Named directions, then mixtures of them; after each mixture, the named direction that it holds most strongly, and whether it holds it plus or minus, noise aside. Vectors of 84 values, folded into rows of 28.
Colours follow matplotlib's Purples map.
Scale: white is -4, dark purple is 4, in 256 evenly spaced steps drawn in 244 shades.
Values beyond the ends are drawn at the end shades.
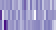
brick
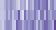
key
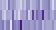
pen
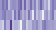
pen, minus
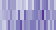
key, plus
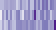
key, plus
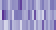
pen, minus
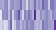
key, plus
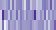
brick, minus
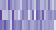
pen, plus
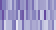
key, minus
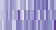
key, plus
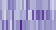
pen, plus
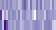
brick, plus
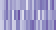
key, plus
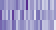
key, minus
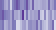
key, minus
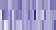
brick, minus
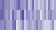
key, minus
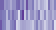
key, minus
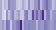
pen, plus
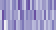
brick, minus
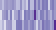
key, plus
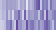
key, plus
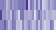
key, minus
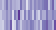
key, plus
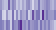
pen, plus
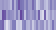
key, minus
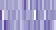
brick, plus
